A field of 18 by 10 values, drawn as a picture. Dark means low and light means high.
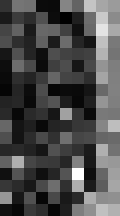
A vertical seam about 80% of the way across splits the table, and the right part is higher. The middle left is the calmest part. On average the colour sits 30% of the way up the scale. No regular stripes run through it.
